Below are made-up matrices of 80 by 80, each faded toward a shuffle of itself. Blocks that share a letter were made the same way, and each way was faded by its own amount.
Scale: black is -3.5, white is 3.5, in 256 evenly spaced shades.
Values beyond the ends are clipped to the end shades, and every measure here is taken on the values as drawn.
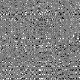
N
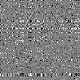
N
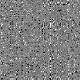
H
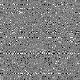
N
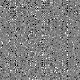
H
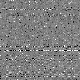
N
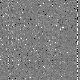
H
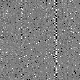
H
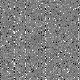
H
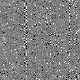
H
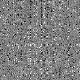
H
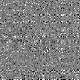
N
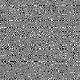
N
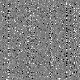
H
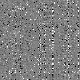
H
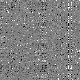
H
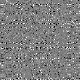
N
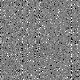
H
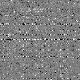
N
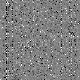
H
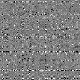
N
